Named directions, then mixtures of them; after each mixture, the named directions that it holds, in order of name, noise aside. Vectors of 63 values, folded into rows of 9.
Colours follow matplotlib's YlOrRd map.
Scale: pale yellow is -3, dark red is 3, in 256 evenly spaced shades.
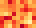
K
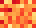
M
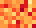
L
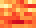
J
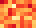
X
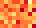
L, M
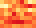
J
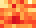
J, X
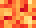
K, L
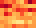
J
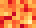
K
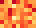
M, X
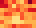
J, X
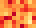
K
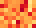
L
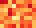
X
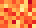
L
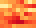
J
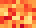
K, X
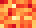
X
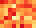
K, X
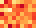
L, M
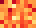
M, X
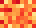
M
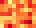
K, X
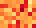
L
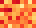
M
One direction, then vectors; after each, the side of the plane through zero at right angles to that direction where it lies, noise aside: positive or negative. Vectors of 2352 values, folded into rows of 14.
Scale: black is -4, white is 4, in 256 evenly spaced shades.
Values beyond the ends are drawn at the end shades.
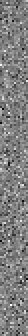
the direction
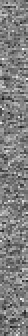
negative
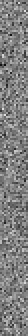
negative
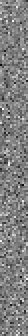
negative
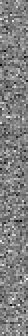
negative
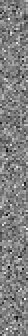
positive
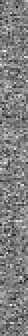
positive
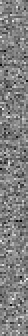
negative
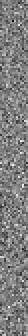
positive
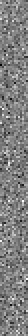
negative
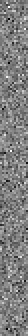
positive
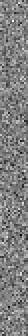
negative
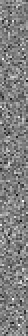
negative
